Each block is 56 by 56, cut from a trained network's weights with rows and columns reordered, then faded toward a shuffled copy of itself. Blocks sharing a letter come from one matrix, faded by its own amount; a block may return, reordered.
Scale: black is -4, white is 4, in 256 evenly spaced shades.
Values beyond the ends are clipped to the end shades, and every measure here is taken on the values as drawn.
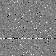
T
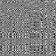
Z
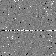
T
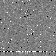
T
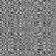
Z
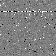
T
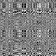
Z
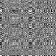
Z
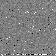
T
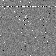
T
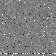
T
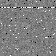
T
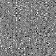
T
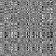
Z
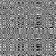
Z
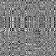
Z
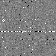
T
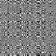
Z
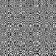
Z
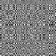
Z
